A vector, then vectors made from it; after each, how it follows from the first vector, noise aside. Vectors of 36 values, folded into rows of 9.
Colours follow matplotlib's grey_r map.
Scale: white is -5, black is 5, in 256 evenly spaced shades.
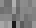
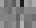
reversed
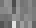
negated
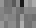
reversed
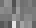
negated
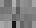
copied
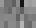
reversed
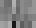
copied
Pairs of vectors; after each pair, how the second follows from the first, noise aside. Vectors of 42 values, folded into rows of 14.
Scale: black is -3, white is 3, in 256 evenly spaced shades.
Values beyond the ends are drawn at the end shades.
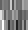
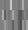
partly zeroed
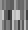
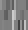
partly zeroed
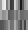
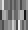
shuffled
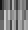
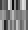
shuffled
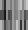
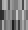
shuffled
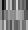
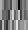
shuffled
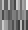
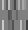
partly zeroed
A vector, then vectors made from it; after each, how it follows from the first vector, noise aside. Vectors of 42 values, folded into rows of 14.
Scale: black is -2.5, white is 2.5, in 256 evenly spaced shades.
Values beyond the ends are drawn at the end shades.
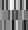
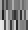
wrapped around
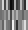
negated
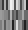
copied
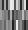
copied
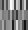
copied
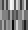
copied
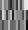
wrapped around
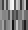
copied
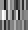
wrapped around
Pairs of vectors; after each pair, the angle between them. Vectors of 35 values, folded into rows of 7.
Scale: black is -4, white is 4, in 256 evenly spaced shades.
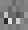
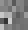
partly aligned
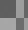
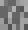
orthogonal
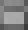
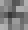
partly opposed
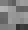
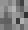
orthogonal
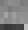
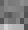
nearly opposite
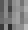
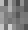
nearly opposite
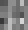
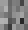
nearly opposite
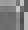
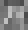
partly opposed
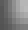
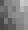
nearly parallel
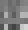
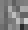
partly opposed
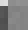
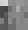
nearly parallel
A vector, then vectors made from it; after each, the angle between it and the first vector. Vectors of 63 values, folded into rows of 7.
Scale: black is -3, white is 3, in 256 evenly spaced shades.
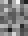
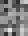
nearly opposite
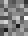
orthogonal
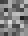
partly opposed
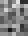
nearly parallel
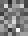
orthogonal
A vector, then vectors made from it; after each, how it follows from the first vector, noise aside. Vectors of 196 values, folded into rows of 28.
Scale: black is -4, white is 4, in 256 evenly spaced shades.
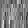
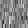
sign-scrambled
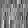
copied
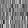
sign-scrambled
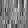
reversed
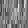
reversed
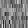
sign-scrambled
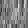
reversed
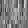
reversed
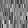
sign-scrambled
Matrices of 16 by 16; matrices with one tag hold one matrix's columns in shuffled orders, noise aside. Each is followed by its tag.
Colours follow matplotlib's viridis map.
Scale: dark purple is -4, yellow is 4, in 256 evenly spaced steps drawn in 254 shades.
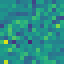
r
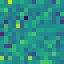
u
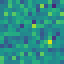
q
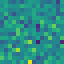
r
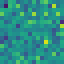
q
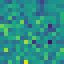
r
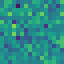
q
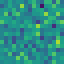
q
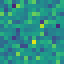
q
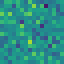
q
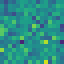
r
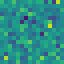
u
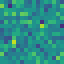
q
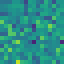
r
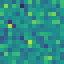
q
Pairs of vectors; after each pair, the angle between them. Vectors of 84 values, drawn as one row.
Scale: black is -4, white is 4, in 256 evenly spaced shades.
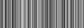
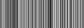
partly aligned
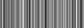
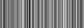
nearly parallel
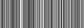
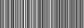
orthogonal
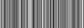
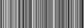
partly opposed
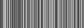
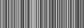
orthogonal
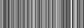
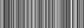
nearly parallel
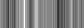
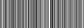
orthogonal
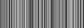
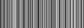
partly aligned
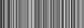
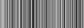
partly opposed
